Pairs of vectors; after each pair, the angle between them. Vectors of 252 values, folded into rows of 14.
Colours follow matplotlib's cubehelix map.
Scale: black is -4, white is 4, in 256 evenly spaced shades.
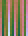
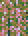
partly opposed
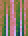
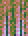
nearly opposite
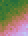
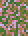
orthogonal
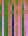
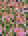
orthogonal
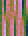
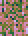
partly opposed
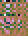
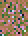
orthogonal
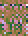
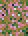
partly opposed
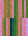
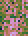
partly opposed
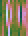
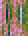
nearly opposite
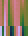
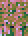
partly aligned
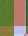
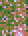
partly aligned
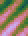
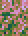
partly opposed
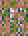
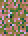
partly opposed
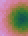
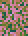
orthogonal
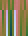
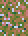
orthogonal
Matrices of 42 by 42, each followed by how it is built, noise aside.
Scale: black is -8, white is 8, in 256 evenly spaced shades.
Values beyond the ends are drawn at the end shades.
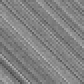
Toeplitz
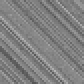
Toeplitz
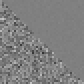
lower triangular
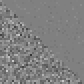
lower triangular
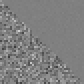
lower triangular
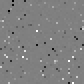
sparse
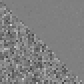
lower triangular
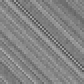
Toeplitz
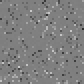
sparse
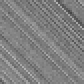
Toeplitz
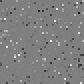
sparse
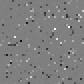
sparse
